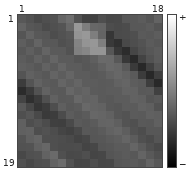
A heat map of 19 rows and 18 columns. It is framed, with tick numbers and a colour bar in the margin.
Roughest part: top middle. Odd patch: higher, in the top middle. Ninth with the highest average: top middle. Grain: diagonal, down to the right.
